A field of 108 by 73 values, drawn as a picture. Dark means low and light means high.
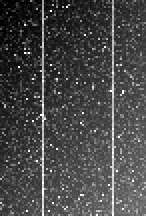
The values are skewed, with a long tail toward high values. On average the colour sits 30% of the way up the scale. The field climbs toward the bottom right. The halves do not mirror each other. Columns 22 and 57 stand out from the rest.
